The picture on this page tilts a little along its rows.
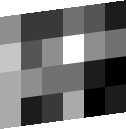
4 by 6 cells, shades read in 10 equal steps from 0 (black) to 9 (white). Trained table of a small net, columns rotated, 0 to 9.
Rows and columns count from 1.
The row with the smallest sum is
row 4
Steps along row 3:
down down same down down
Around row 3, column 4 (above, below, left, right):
9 6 4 1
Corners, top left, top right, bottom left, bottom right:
5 1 6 1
